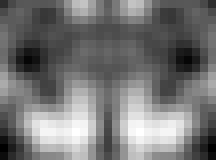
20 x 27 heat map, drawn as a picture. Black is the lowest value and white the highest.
The ninth with the highest average is the bottom middle. The texture is blotchy. It is mirror symmetric from left to right. No regular stripes run through it.
